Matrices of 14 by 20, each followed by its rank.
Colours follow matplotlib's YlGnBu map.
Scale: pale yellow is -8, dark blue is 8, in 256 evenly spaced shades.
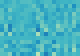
three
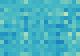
three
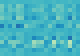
two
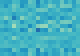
three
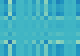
one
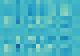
two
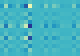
one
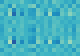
two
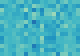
three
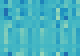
two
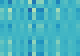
one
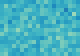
full rank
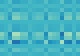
one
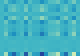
one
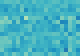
three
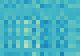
two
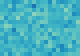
full rank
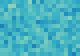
full rank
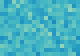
full rank
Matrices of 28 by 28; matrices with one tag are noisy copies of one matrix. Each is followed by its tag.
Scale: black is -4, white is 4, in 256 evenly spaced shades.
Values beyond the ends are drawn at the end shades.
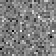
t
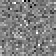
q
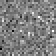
t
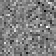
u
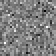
u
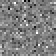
q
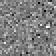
u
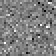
u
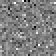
q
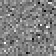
u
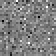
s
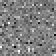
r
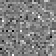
t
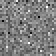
s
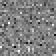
r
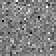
s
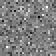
s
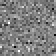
r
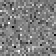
r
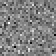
r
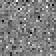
s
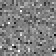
r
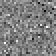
u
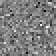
u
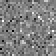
t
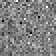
s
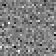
r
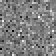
t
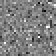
u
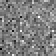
t
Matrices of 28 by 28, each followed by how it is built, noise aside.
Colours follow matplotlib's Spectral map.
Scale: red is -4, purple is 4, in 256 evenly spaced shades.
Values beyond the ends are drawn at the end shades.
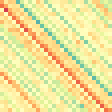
Toeplitz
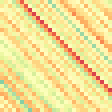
Toeplitz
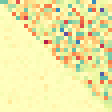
upper triangular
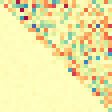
upper triangular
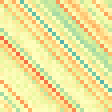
Toeplitz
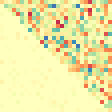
upper triangular
